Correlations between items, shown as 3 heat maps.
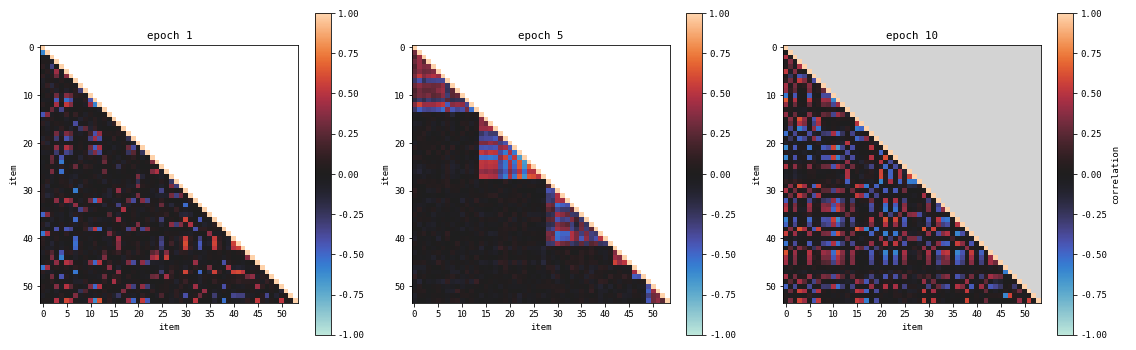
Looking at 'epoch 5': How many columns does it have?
54
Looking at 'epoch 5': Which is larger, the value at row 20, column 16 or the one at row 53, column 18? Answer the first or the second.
the first
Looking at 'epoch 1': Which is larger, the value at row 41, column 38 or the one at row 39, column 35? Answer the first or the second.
the second
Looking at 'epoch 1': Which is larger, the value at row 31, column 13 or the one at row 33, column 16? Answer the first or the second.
the first
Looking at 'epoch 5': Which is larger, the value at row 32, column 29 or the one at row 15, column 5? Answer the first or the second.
the second
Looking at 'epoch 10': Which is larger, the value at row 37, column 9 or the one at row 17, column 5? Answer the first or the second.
the second
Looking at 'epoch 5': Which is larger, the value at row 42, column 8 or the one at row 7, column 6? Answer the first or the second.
the first
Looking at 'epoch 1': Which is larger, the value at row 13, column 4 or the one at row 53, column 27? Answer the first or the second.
the second
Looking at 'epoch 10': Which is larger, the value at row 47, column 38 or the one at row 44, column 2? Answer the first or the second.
the second
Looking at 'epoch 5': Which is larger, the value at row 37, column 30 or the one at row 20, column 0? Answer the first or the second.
the first
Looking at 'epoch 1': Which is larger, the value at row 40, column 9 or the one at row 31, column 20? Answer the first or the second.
the second
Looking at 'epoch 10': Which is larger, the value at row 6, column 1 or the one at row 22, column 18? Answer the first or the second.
the second
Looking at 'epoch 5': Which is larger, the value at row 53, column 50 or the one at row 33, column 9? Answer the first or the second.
the first
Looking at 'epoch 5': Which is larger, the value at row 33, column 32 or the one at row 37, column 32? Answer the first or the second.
the second
